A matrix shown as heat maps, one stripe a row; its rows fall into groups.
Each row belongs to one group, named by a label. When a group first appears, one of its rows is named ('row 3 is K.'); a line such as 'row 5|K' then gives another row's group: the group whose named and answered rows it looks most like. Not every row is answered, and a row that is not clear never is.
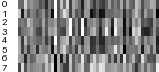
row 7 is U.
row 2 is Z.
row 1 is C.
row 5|C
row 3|Z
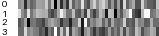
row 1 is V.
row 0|U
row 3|C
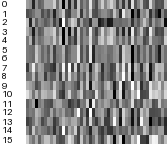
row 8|C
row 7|C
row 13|Z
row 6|Z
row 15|V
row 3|U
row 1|Z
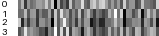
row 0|U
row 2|C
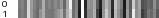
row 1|Z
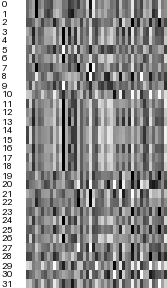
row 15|U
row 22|V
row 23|Z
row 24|U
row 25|Z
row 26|U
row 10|V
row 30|Z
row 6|U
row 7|V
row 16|U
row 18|U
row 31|V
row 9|C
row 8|Z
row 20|Z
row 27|Z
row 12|U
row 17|U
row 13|U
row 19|Z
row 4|U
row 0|V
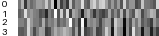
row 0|U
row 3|Z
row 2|Z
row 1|C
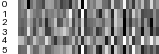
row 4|V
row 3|Z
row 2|Z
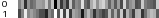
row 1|C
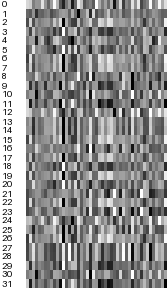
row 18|C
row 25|U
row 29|C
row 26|U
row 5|C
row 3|C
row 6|U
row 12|V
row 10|V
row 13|U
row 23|Z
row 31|C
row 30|V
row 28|C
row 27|C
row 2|U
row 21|Z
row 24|V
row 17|U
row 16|Z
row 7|U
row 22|U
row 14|U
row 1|V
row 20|C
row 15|U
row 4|V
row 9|C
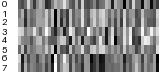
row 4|V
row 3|V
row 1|U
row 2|U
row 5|U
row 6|C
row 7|C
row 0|Z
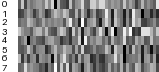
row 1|Z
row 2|Z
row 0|U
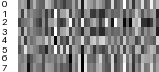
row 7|V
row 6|V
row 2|Z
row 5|C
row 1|C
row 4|U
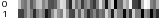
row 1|Z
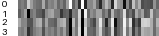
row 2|V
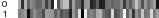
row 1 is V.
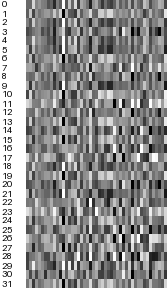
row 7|V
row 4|C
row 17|V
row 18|C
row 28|Z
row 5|C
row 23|V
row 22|Z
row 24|U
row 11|V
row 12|Z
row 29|C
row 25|Z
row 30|C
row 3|Z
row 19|U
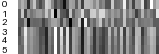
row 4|C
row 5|C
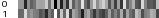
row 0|U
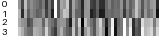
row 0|C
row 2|V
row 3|V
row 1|C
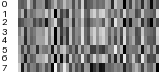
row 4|U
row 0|Z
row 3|U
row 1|U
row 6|U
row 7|C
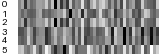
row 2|U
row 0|U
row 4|Z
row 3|Z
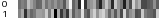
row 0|Z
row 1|U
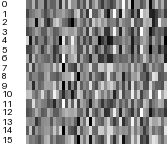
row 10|V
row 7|U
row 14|U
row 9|U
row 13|V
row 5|Z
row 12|Z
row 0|C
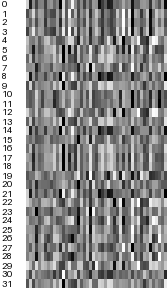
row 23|V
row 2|C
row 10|Z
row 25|V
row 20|V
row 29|V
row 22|V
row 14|C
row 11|Z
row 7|V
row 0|C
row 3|C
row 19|Z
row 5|U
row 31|U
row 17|U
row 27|C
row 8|C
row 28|V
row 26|V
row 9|U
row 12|V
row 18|U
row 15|V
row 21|C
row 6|U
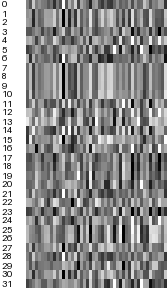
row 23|Z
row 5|Z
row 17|Z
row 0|C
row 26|V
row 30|U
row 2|U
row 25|V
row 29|V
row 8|U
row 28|C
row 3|Z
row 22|V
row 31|Z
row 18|Z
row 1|U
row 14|C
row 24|V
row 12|V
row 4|V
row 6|C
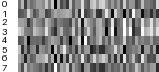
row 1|Z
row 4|V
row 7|C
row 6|U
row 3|V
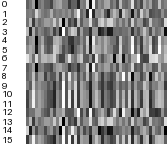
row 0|V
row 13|U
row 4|V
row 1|Z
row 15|C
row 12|Z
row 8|C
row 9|C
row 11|C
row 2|U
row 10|C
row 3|C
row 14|C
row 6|V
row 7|V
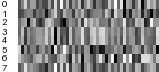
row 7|C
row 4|U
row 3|U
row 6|V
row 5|C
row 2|V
